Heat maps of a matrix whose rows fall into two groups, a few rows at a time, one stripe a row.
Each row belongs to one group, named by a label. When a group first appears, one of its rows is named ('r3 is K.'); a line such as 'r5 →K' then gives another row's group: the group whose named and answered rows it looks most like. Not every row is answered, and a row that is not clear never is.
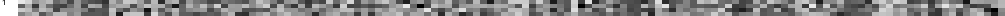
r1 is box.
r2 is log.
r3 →box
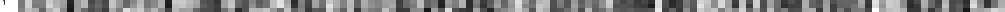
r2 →box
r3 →box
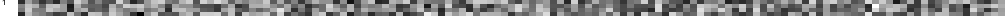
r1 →log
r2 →box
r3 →box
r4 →log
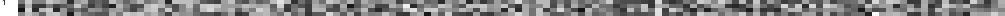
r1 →box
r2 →log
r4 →box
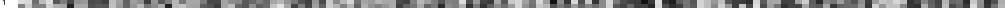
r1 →box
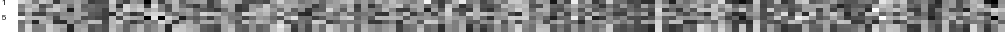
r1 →box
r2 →box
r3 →box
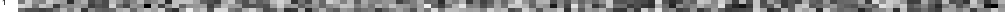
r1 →box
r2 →box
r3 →log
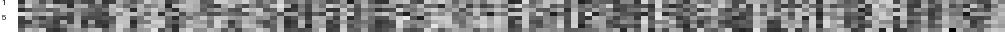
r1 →log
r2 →box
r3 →log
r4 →box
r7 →log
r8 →log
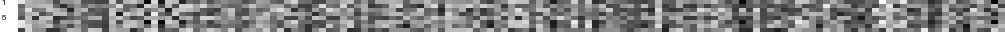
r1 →box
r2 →log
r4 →box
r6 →box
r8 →log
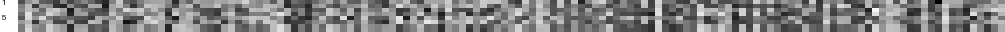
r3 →box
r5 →log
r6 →log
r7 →box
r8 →box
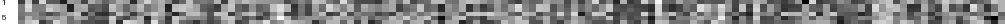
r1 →log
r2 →box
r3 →box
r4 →log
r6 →box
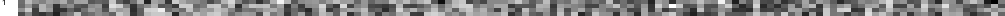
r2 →log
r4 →log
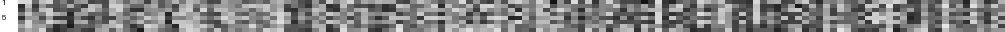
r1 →box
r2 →log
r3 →log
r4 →box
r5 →log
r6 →box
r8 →log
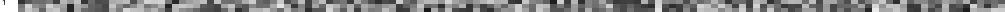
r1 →log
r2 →box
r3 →box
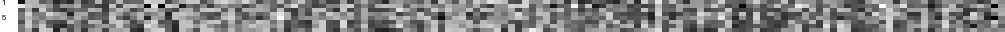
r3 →log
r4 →box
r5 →box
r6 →log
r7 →log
